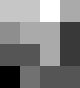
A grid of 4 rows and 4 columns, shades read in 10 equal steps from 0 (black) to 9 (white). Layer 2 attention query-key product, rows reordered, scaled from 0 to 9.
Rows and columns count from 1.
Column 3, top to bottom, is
9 6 6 3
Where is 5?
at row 2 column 1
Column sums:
15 20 24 13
